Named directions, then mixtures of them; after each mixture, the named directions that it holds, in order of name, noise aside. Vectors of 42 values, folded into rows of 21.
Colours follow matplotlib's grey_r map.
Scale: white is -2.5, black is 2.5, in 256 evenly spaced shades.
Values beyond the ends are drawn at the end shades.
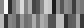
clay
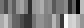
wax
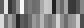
clay, wax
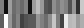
clay, wax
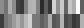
clay, wax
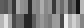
wax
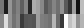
clay, wax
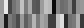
clay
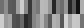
clay, wax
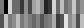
clay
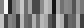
clay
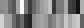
clay, wax
